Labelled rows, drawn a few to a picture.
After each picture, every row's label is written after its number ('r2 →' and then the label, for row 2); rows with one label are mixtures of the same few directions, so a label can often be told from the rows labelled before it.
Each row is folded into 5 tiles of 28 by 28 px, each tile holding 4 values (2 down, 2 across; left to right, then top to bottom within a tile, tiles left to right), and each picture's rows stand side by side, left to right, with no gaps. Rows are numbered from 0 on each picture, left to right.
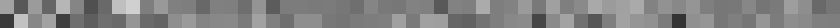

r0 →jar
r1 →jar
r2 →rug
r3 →jar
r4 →rug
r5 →jar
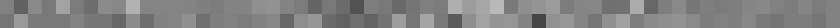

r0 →jar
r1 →jar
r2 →rug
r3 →rug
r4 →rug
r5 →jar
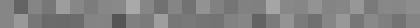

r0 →jar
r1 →jar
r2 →rug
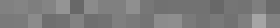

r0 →rug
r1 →rug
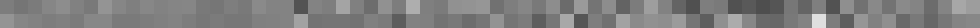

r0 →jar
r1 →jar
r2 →jar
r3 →rug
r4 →jar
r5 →rug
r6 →jar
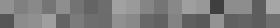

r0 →jar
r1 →rug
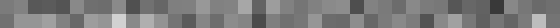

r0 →rug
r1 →jar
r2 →rug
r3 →rug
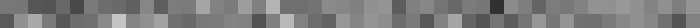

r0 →rug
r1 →jar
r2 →jar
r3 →rug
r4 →rug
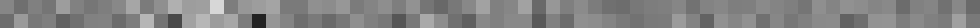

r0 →jar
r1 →rug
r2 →rug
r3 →jar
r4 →rug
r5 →jar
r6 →jar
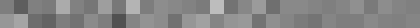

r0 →jar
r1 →rug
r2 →rug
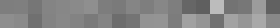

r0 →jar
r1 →rug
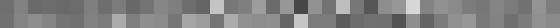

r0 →rug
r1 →rug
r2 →jar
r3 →jar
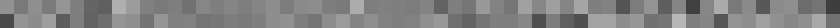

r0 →jar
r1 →jar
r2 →rug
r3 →jar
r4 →jar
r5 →jar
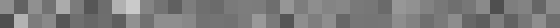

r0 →jar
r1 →rug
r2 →jar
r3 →rug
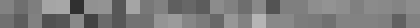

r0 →rug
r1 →rug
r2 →rug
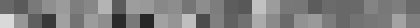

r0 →jar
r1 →jar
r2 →rug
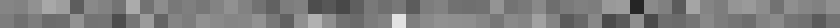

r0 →rug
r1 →jar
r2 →rug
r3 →rug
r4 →rug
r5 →rug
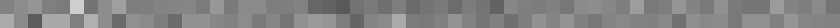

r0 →rug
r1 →rug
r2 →rug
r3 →rug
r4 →rug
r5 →rug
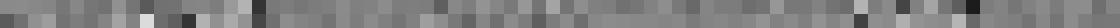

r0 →jar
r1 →jar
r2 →jar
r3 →jar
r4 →jar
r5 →rug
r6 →jar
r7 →jar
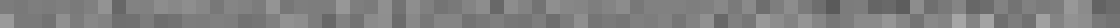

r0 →jar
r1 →rug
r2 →jar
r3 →rug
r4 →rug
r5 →jar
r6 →rug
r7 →jar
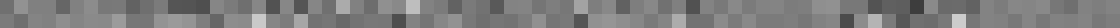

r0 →jar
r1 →rug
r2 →jar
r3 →rug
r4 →jar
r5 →jar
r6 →rug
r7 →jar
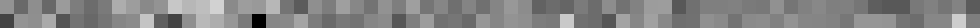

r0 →jar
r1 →rug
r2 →jar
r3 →jar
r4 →jar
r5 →rug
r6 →rug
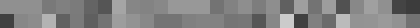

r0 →jar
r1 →rug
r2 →jar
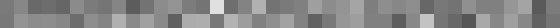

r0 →rug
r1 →rug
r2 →rug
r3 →jar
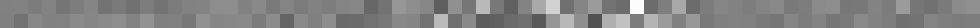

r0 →jar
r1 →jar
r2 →jar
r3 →jar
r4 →rug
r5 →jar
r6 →jar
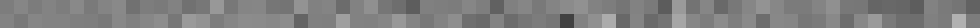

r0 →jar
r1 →rug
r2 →jar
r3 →rug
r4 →jar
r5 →jar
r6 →rug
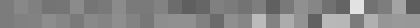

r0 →rug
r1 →rug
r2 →rug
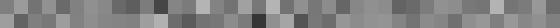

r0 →jar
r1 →jar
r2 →jar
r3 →rug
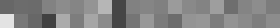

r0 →jar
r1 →rug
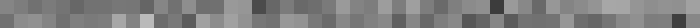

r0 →rug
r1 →jar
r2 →jar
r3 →rug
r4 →rug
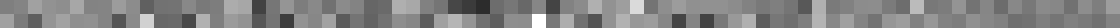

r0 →rug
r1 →jar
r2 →jar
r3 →rug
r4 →rug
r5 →jar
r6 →rug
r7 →jar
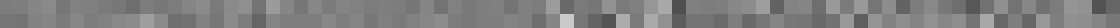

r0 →jar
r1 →jar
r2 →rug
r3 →jar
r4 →jar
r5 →rug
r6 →jar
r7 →jar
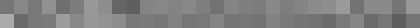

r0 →jar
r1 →rug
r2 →rug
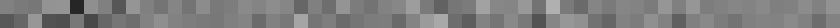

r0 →rug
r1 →jar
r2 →jar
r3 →jar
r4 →jar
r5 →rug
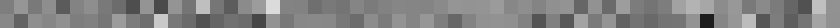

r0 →jar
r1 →jar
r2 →rug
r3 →rug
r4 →jar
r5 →jar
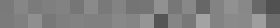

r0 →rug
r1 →jar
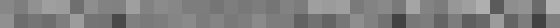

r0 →rug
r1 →jar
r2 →rug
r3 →rug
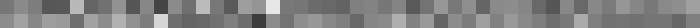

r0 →rug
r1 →jar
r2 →rug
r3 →jar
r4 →jar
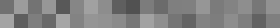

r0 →jar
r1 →jar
